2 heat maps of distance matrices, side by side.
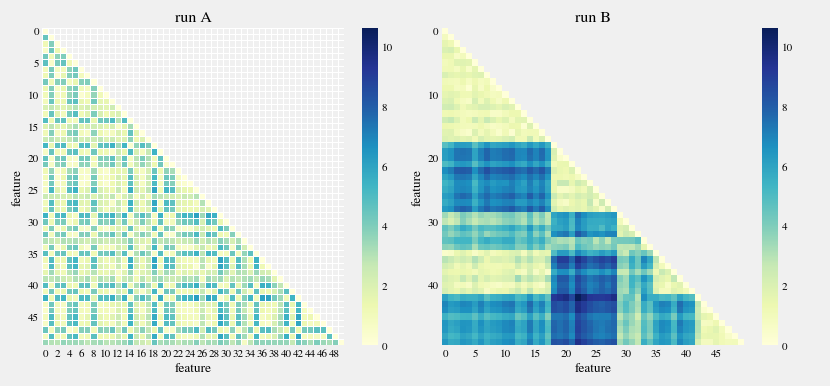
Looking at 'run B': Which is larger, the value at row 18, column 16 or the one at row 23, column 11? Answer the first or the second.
the second
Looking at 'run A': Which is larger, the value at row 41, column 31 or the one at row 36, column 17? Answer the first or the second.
the second
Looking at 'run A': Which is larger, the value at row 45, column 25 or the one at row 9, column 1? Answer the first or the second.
the second
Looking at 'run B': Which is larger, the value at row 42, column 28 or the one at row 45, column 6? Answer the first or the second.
the first
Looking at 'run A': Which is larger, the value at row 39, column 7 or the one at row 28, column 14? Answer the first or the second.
the second
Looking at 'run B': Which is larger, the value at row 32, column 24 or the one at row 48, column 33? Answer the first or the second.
the first
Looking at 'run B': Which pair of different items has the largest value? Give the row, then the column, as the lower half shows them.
42, 22
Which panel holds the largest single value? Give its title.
run B
